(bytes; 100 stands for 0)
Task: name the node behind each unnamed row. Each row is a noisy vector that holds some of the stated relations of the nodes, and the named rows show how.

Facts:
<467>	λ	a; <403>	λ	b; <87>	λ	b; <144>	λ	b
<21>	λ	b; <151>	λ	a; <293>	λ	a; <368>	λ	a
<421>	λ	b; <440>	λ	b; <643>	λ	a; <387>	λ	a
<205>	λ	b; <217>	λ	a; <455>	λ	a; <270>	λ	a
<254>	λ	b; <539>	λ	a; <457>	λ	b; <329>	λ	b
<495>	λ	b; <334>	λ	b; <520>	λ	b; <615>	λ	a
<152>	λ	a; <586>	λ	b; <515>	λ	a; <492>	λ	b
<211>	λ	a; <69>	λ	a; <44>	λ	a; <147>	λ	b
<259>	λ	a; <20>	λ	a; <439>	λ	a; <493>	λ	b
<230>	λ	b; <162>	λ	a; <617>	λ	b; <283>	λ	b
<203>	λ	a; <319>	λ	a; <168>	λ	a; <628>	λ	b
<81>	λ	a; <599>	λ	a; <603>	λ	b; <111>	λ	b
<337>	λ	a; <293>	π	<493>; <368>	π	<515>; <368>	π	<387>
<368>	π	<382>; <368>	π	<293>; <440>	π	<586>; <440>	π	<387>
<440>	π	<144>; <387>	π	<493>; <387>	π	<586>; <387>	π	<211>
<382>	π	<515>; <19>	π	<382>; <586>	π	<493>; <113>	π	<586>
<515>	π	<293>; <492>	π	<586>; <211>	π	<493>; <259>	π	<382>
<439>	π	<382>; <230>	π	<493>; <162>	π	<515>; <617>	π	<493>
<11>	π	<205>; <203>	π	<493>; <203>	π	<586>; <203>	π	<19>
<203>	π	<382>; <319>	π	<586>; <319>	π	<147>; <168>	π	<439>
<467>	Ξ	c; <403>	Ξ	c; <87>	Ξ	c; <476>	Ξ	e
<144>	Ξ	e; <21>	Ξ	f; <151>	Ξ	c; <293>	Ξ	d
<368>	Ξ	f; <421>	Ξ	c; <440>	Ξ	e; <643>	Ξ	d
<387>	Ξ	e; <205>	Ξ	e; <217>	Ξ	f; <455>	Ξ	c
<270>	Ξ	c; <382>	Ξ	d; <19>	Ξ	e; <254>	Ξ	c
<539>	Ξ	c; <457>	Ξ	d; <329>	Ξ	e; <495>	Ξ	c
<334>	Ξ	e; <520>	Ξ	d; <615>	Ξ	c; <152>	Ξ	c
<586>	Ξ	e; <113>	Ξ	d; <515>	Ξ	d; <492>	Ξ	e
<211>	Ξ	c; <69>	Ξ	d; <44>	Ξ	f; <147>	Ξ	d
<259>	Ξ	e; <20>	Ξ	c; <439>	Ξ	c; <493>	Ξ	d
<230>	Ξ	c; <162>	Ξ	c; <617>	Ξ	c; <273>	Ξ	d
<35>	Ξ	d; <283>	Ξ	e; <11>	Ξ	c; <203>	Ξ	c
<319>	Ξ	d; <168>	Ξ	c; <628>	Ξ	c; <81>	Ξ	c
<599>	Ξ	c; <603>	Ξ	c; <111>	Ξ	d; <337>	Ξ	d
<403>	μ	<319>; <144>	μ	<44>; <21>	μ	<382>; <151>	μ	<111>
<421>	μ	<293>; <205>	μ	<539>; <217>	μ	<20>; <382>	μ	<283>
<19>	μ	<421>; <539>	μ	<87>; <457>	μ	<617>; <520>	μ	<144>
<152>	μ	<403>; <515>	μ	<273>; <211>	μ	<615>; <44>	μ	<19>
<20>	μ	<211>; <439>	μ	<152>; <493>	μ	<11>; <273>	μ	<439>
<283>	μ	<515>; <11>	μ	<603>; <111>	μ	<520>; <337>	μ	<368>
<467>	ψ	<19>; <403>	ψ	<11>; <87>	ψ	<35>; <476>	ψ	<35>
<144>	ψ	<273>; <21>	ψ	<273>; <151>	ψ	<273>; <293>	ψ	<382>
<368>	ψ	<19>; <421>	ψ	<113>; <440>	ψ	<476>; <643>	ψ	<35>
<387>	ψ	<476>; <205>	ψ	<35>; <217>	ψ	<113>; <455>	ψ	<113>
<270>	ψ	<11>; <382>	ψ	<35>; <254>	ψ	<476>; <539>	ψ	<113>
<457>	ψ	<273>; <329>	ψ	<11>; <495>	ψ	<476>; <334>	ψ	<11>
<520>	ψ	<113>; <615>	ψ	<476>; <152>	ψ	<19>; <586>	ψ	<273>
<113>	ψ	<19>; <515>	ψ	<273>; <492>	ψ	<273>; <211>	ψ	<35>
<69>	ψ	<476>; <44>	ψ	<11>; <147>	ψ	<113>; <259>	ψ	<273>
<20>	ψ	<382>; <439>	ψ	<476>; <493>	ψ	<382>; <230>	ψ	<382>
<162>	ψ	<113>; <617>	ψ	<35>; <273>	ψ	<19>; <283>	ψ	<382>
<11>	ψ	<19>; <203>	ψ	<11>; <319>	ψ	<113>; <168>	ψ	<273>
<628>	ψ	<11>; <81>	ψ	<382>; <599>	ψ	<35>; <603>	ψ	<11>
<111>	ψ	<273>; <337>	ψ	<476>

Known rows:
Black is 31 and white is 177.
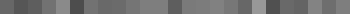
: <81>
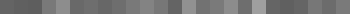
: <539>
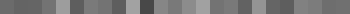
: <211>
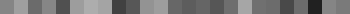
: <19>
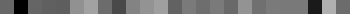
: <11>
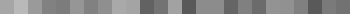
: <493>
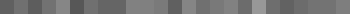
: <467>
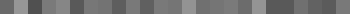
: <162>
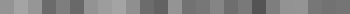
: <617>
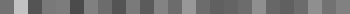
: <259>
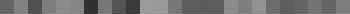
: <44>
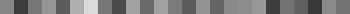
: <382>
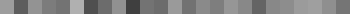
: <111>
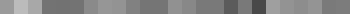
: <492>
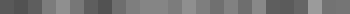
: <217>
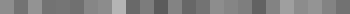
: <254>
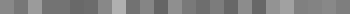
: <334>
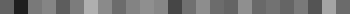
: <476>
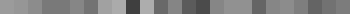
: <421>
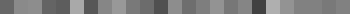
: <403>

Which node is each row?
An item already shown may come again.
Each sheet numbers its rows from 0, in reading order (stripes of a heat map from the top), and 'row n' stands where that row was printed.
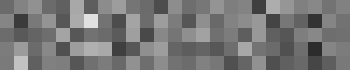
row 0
<403>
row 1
<382>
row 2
<211>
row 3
<19>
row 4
<293>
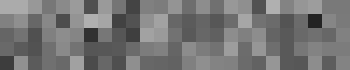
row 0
<144>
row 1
<19>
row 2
<44>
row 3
<151>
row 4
<152>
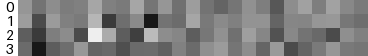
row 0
<21>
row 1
<520>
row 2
<273>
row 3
<20>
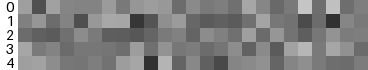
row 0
<283>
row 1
<19>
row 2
<151>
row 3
<205>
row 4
<421>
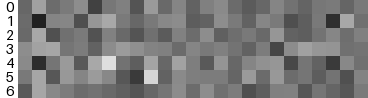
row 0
<387>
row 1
<35>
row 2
<168>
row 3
<440>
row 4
<382>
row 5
<515>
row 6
<319>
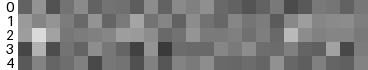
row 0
<368>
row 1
<457>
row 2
<586>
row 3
<439>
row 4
<203>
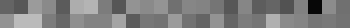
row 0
<113>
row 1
<147>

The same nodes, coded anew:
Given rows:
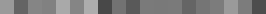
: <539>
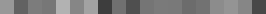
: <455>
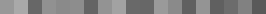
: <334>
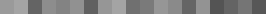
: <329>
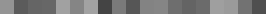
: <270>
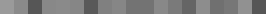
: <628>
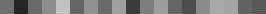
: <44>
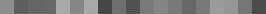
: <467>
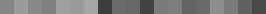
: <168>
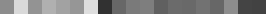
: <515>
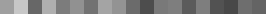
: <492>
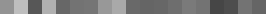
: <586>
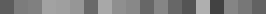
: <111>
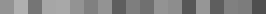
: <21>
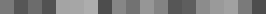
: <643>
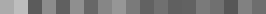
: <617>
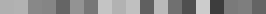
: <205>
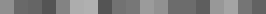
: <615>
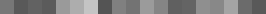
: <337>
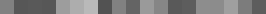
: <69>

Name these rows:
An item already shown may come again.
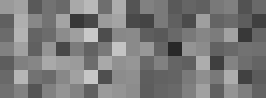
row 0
<387>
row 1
<19>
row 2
<439>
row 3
<493>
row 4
<111>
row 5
<439>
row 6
<403>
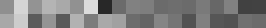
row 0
<515>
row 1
<440>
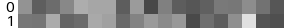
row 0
<319>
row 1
<20>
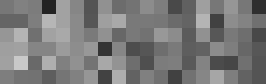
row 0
<35>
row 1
<520>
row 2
<21>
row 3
<162>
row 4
<492>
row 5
<293>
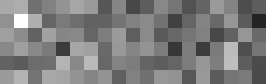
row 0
<368>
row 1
<382>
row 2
<147>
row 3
<211>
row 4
<152>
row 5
<21>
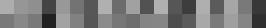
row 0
<11>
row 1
<35>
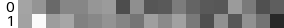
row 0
<203>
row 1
<283>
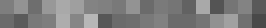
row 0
<457>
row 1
<151>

